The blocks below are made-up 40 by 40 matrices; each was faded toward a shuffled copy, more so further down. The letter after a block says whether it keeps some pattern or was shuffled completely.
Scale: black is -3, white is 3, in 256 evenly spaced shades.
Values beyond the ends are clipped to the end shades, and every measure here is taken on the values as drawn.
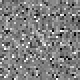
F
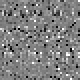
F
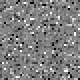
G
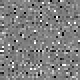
F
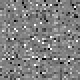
F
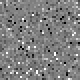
G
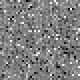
G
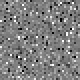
G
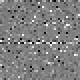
F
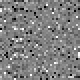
F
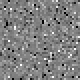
G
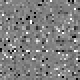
F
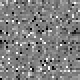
F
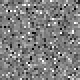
G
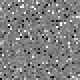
G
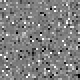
G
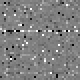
F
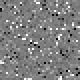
G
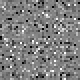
F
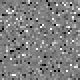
G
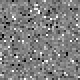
G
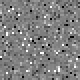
G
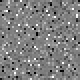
G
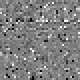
F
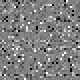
F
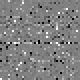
F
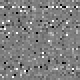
F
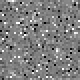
G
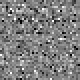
F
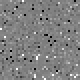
G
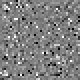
F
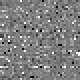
F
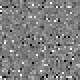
F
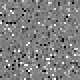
G
